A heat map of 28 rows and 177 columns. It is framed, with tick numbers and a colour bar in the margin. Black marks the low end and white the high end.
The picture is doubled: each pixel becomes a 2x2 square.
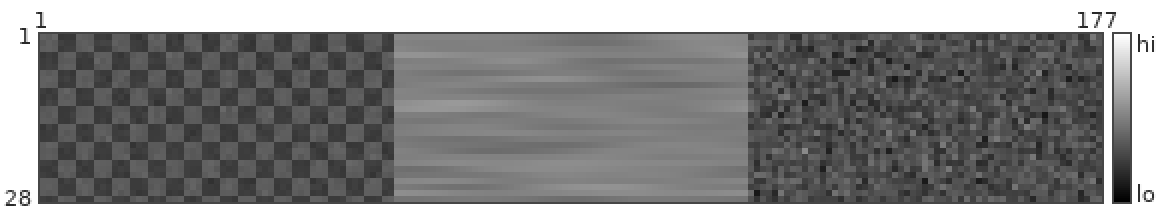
It is made of 1 by 3 panels. Panel 1,1: low, checkered. Panel 1,2: middling, streaked across, faint in contrast. Panel 1,3: low, fine-grained.
